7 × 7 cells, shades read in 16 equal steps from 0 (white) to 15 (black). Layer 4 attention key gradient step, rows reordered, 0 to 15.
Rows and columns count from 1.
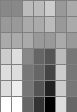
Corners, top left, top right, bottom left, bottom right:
7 5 0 9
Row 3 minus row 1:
-2 -2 1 2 3 -1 1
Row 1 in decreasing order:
7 7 6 5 4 4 3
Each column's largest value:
7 7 9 12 15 6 9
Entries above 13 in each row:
0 0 0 0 0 0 1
